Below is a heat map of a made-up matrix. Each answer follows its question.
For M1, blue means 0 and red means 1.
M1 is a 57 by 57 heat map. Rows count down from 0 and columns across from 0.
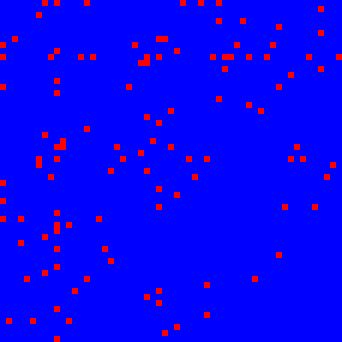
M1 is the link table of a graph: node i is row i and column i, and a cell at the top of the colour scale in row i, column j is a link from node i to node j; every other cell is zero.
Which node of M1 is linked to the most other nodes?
node 9
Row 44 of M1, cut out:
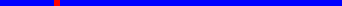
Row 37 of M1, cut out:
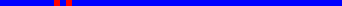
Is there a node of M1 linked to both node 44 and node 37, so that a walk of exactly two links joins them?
yes
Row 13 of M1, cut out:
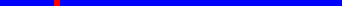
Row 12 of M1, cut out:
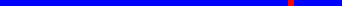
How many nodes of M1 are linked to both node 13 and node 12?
0
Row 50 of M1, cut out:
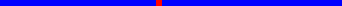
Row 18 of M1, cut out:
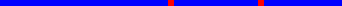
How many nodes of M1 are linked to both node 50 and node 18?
0
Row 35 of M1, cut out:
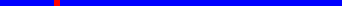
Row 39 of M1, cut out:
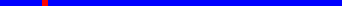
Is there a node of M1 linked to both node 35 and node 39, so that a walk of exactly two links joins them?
no
